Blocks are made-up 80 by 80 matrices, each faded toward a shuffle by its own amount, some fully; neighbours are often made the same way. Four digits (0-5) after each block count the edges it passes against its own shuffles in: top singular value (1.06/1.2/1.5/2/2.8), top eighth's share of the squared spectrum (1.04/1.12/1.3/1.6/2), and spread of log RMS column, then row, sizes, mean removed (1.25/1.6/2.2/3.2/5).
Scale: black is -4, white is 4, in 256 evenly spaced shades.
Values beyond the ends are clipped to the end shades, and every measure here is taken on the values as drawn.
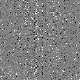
3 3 2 0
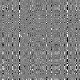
5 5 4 3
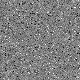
0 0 0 0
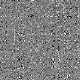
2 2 3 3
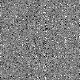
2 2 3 2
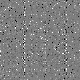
4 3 2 1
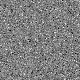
0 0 0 0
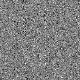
1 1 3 0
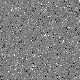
2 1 0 0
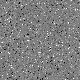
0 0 0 0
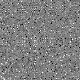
3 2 1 0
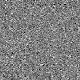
3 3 1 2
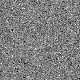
2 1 0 0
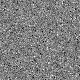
0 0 0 0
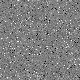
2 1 0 0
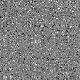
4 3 1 1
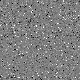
3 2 0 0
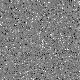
1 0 0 0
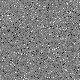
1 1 0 0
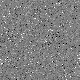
0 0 0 0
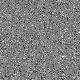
1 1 1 0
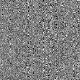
3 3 3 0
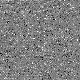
3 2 0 1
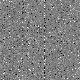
3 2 2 0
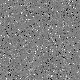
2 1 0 0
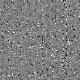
3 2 1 0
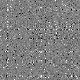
4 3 2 2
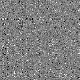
4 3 2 2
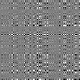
5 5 4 4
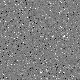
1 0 0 0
